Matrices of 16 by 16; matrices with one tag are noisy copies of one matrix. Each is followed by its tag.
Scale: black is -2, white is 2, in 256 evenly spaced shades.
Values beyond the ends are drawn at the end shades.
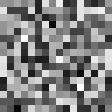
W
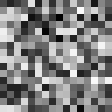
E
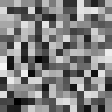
W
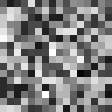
E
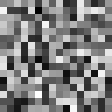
W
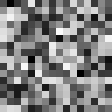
E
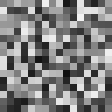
W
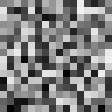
W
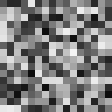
E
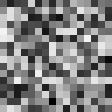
E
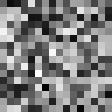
E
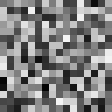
W
